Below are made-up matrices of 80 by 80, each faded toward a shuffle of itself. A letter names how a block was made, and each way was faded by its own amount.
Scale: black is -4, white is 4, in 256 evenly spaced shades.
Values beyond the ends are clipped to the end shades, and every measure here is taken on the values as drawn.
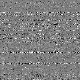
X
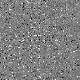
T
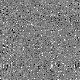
T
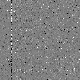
T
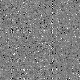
T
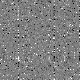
T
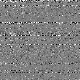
X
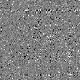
T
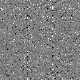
T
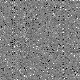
T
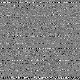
X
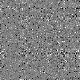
T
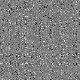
T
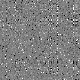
T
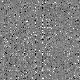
T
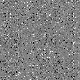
T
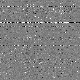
X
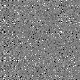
T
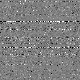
X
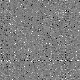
T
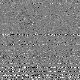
X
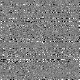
X
